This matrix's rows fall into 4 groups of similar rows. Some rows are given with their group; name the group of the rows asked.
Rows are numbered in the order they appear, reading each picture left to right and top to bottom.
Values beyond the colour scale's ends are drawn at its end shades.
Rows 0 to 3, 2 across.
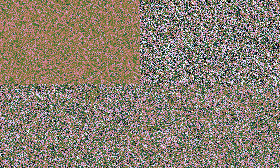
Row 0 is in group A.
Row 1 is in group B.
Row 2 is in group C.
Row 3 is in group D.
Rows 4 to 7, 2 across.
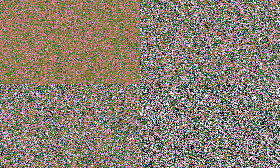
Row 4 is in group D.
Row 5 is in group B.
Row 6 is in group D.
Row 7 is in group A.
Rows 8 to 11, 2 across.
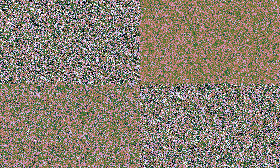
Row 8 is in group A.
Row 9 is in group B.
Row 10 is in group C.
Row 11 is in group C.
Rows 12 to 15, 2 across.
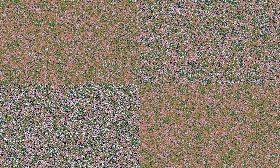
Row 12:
D
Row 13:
C
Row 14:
B
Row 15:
D
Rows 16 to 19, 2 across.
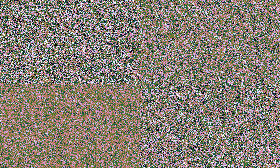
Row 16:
B
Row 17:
B
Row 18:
D
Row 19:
C
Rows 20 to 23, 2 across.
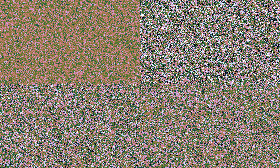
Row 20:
A
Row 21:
B
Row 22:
D
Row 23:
D
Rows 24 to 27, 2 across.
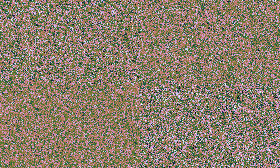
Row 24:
A
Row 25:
D
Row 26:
A
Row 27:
C
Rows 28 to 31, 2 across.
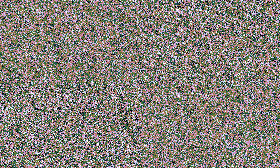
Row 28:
D
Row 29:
C
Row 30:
A
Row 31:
C
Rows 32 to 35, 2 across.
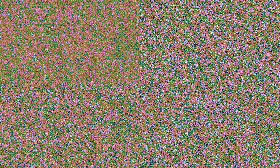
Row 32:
D
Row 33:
B
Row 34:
D
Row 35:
D
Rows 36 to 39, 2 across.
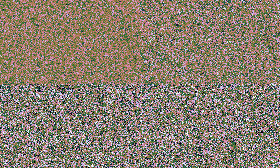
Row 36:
A
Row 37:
A
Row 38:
C
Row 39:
D
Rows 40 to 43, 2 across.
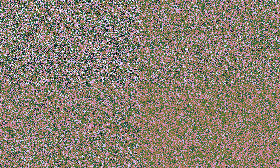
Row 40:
B
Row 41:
D
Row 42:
B
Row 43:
C
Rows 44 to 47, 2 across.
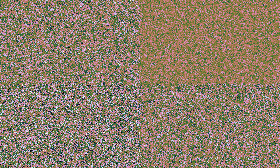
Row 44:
B
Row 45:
B
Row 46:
D
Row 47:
C
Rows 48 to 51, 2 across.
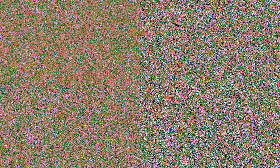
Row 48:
D
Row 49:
A
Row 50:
A
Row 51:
B
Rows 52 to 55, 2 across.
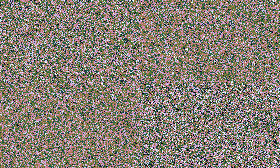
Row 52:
B
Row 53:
D
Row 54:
A
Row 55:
A
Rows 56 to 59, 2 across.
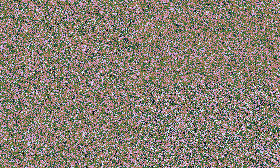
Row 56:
B
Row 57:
A
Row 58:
B
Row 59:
B
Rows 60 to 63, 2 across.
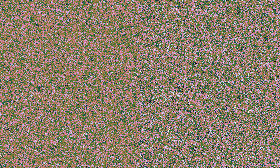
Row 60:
A
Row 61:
C
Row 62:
C
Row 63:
C
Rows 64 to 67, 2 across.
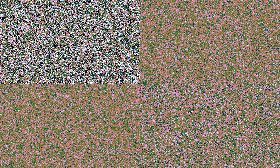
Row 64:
B
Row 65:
D
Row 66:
A
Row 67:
D
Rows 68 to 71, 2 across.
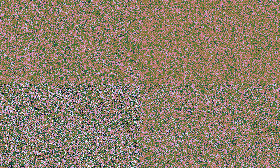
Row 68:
B
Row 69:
D
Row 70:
A
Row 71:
D
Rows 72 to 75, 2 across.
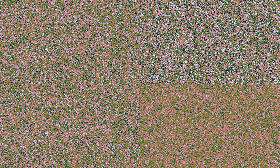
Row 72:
D
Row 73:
B
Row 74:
D
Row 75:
A
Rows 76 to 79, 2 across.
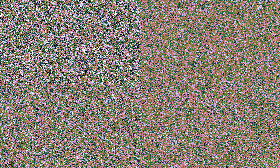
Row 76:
B
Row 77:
C
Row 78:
A
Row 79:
D
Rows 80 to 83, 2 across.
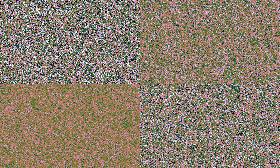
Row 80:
C
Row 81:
A
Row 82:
A
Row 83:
C
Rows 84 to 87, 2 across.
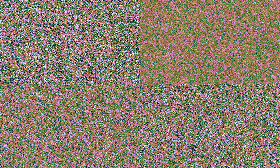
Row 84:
D
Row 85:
B
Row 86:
C
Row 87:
C
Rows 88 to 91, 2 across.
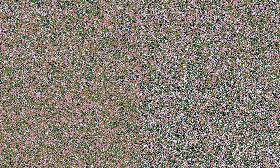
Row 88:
C
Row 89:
D
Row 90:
D
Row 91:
C
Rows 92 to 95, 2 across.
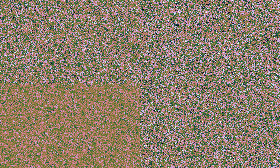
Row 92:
B
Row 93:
A
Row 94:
D
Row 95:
A
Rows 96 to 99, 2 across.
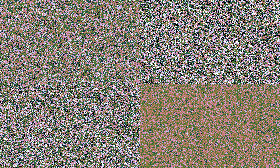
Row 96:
C
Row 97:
A
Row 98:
B
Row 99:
D
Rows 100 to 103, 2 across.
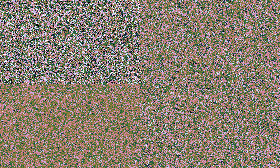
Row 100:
A
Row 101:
C
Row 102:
A
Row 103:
A
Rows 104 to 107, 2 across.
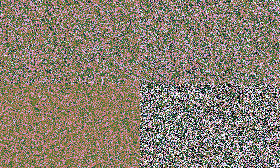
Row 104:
B
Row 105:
B
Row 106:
A
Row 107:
C
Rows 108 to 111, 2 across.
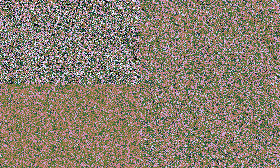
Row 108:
A
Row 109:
A
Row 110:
C
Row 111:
B
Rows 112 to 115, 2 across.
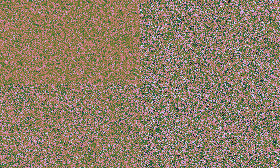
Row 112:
A
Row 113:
B
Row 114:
D
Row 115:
A
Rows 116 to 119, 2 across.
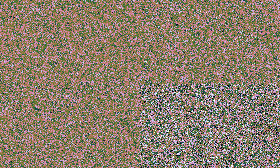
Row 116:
C
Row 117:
A
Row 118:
A
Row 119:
D
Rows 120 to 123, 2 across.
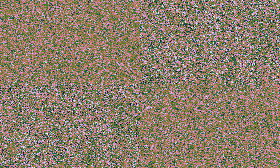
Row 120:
B
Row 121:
D
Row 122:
D
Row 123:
A
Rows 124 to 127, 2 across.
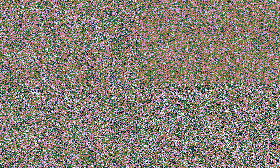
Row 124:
D
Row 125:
D
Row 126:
D
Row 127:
C
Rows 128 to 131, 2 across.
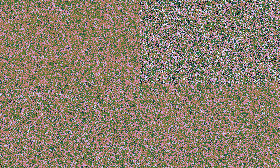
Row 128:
C
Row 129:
C
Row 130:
C
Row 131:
B
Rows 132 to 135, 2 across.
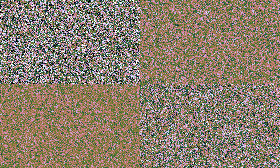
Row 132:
B
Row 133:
A
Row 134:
D
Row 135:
B
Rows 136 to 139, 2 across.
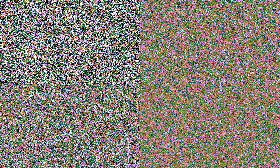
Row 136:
D
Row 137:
C
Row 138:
C
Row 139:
B
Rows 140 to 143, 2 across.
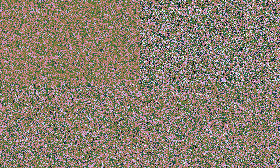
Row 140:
C
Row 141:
C
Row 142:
B
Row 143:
C
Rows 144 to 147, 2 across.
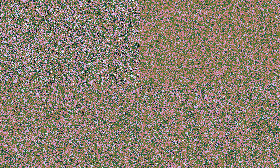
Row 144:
B
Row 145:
A
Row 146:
D
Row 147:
D
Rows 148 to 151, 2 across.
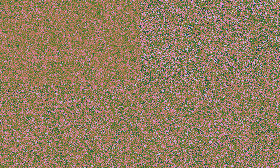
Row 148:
C
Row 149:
D
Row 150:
D
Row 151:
D
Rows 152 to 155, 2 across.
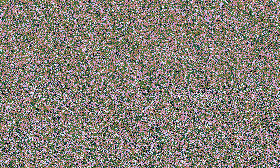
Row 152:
B
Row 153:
D
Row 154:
A
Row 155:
A
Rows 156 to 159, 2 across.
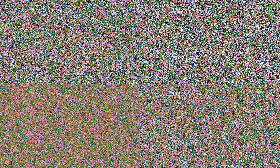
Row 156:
A
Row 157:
C
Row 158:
A
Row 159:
C
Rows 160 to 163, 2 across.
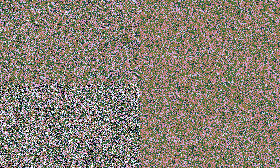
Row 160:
A
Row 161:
C
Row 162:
D
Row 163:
C
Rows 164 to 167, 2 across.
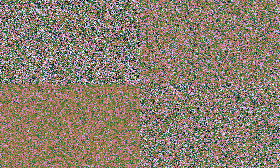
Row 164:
C
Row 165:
B
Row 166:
C
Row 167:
B
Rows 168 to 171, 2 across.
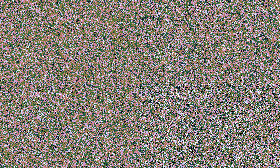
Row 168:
D
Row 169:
B
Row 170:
C
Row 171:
C
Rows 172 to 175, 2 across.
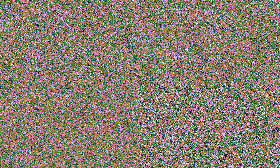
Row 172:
A
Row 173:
D
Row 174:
A
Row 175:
B
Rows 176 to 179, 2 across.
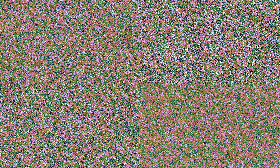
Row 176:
A
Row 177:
D
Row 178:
B
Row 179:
B
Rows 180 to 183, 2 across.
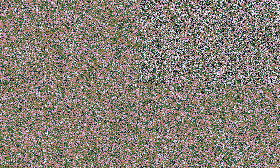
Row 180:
D
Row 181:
A
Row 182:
D
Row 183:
C
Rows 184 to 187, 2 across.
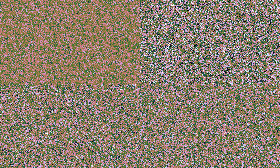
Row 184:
B
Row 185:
B
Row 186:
D
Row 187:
B
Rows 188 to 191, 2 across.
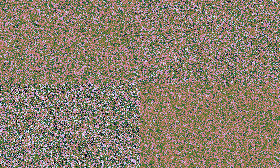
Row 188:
A
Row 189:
D
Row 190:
B
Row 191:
A
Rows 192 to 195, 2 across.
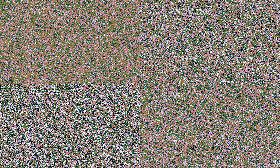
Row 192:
A
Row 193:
C
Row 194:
B
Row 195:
C
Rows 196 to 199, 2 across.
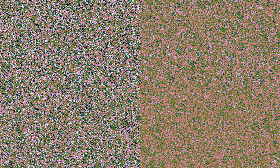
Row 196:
A
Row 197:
C
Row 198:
A
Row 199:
A
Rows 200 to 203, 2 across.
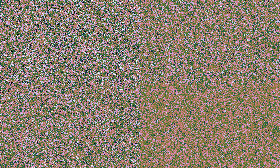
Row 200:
B
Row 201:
B
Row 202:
D
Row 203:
B
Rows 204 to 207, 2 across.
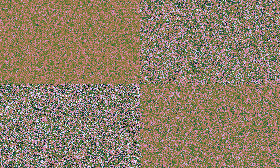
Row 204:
A
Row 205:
C
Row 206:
A
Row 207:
C
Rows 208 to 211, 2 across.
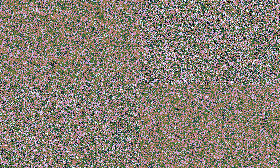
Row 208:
C
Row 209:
D
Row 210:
D
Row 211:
A
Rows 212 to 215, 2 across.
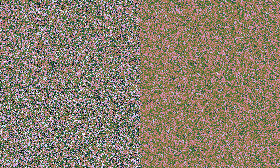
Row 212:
C
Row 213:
C
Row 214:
B
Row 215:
C
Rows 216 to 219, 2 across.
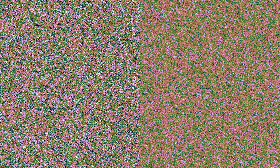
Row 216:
A
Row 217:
C
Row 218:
D
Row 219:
A
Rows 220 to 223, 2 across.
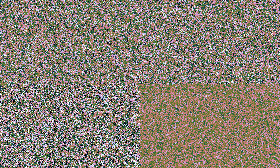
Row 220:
B
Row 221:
C
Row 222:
B
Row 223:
A
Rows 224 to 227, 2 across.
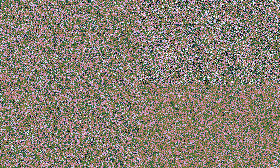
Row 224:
B
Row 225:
D
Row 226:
B
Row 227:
A
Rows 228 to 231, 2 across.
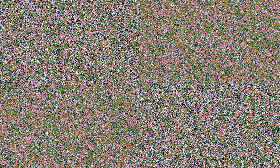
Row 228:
D
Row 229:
B
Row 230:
D
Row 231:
B
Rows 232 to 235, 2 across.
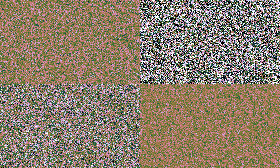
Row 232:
A
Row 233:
A
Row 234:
D
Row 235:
B
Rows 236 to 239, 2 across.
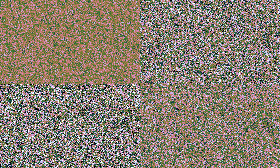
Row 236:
B
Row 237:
A
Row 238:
A
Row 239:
A
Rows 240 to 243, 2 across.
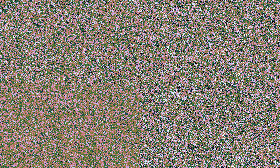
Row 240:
A
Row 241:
C
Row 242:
D
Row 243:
C
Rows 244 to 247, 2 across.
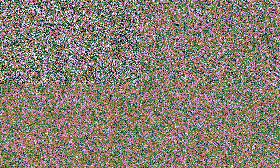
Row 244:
D
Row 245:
A
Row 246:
D
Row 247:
D
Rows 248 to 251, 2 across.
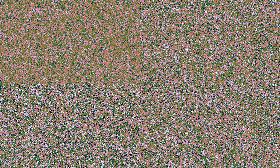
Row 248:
C
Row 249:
D
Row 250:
B
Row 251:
D
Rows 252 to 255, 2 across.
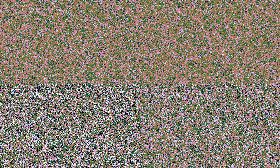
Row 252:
C
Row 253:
C
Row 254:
C
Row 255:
C
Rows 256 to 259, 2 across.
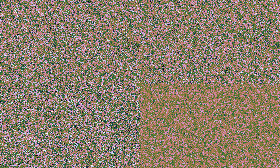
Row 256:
B
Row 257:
B
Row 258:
D
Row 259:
B
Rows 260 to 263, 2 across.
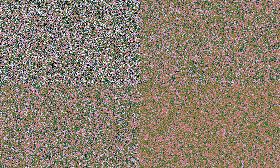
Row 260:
C
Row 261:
C
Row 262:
B
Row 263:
B
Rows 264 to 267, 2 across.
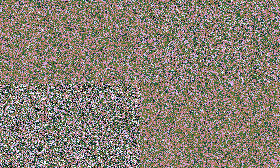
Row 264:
C
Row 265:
B
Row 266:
A
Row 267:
B
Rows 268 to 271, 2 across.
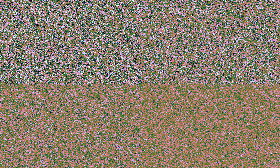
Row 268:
A
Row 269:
C
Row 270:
B
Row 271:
B
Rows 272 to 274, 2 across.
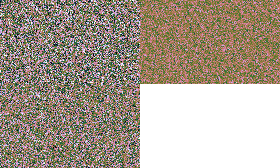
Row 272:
B
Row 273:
B
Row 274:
C
